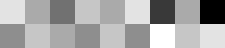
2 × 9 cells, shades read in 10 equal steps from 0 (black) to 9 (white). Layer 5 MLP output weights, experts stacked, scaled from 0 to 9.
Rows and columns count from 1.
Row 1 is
8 6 4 7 6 8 2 6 0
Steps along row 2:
up down down up down up down up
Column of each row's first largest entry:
1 7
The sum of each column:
13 13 10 12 13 13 11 13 8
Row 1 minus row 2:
3 -1 -2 2 -1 3 -7 -1 -8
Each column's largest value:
8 7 6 7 7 8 9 7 8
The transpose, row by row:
8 5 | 6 7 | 4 6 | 7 5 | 6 7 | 8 5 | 2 9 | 6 7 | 0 8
